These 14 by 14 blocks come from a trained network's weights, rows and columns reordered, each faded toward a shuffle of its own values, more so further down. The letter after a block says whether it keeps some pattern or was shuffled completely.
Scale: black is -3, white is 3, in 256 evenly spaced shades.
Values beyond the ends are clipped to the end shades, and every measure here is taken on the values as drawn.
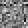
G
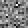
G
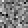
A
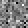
A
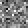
A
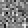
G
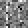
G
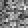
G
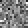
A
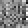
G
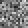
A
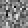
G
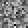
A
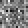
G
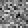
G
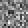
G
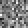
G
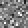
A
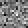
G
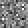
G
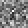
G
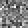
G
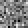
A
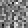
G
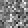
A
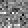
A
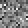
A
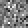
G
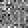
G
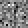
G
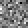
A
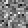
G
